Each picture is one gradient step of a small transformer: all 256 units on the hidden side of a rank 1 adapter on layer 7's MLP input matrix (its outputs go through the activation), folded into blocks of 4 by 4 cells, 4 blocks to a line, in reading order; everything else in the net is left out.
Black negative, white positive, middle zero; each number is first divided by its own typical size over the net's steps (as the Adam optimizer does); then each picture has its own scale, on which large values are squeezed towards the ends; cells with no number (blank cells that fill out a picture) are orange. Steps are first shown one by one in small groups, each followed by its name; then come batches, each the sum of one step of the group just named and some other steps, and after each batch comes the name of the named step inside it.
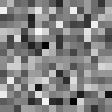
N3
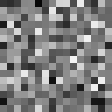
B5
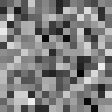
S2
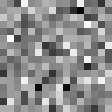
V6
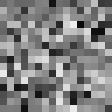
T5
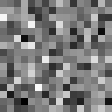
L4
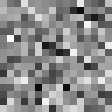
V6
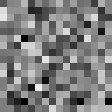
L4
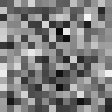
S2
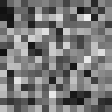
N3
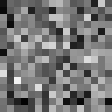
L4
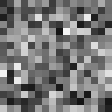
T5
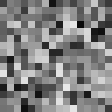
T5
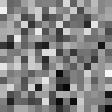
N3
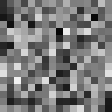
N3
